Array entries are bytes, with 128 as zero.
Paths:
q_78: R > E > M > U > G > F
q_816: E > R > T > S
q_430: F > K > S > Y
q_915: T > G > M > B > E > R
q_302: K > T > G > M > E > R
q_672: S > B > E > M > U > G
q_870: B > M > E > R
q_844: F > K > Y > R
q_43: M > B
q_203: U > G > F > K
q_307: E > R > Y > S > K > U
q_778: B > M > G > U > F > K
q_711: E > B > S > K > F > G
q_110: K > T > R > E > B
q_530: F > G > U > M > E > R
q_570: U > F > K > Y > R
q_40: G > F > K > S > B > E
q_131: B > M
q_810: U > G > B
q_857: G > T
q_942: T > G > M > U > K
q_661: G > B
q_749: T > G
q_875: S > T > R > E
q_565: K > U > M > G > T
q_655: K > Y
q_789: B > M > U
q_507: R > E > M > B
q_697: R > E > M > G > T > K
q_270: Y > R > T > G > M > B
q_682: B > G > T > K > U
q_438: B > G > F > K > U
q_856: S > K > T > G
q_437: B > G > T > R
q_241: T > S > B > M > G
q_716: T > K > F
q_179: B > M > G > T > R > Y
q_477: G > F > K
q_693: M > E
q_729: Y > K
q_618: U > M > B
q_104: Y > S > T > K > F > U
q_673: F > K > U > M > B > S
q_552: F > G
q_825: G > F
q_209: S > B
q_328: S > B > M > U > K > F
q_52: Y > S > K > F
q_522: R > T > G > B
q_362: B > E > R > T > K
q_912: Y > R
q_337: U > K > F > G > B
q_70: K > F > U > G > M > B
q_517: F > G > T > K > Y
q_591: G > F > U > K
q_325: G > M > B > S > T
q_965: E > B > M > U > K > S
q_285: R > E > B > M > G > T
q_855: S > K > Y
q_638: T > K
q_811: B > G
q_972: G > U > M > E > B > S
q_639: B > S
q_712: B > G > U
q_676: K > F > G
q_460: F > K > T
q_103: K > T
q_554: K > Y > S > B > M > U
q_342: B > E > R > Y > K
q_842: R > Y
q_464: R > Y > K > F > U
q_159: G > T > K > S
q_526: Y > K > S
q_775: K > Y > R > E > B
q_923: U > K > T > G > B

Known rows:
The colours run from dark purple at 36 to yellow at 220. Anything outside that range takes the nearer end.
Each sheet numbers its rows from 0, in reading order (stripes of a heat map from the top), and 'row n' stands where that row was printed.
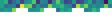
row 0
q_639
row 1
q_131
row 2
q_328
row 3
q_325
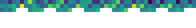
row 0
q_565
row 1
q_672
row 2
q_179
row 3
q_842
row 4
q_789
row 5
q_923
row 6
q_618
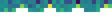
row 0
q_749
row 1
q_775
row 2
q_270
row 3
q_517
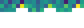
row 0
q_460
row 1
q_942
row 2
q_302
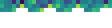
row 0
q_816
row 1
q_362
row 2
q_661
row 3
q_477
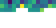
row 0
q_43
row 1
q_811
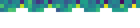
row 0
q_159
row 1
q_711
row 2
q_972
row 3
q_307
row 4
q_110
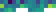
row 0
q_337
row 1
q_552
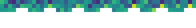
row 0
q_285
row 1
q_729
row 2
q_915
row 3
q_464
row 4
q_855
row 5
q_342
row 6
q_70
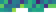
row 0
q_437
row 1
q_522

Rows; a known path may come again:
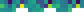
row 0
q_43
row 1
q_856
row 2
q_816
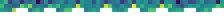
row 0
q_682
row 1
q_337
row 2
q_159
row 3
q_530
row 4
q_655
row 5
q_857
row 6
q_810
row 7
q_825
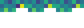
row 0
q_241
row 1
q_716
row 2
q_638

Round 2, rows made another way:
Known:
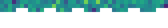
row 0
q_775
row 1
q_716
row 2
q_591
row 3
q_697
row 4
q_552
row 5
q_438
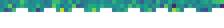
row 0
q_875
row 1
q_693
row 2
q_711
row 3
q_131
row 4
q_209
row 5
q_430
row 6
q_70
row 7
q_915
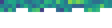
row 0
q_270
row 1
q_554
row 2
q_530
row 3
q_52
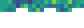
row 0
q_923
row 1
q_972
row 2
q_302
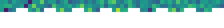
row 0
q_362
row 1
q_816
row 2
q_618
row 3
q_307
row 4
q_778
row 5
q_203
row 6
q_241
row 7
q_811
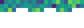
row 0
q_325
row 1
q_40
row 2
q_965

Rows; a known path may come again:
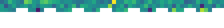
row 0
q_507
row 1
q_942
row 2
q_661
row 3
q_716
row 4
q_672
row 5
q_749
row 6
q_676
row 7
q_70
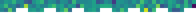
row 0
q_460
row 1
q_103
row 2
q_430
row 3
q_655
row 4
q_912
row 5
q_711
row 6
q_342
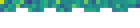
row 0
q_328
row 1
q_159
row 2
q_464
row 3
q_104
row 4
q_712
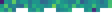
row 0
q_816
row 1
q_729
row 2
q_209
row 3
q_693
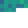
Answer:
q_552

